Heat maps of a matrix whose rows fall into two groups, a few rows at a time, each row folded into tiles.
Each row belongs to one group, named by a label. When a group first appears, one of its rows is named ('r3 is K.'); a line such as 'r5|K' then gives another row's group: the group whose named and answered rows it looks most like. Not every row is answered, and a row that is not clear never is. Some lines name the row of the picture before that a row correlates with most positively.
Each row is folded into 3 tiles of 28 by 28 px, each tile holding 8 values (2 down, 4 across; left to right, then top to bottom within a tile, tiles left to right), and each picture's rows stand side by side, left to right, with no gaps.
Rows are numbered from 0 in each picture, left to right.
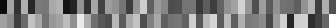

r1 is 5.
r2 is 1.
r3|5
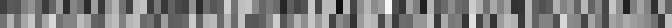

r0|5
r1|5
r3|1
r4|5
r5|5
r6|1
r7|5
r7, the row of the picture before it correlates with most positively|3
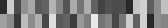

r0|5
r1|1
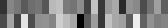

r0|1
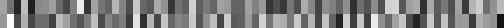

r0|1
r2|1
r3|1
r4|1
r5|1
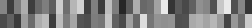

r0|1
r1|1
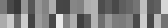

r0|1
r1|1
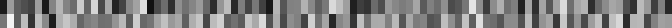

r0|1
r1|5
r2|5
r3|1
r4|1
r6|1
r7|5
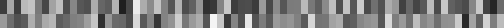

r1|5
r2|5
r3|1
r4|5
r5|5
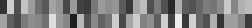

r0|5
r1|5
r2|1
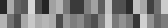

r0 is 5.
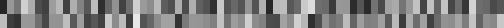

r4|1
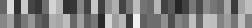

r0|5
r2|1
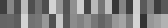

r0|1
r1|5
